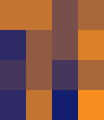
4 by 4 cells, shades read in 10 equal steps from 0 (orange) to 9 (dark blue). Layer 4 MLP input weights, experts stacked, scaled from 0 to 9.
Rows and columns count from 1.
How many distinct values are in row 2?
4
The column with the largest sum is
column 3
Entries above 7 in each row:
0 1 0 2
